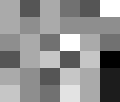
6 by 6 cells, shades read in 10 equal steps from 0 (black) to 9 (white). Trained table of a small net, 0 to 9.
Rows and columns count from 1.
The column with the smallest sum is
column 6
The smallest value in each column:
3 3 3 3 3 0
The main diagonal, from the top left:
6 5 4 3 6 1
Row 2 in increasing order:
5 5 5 5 6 6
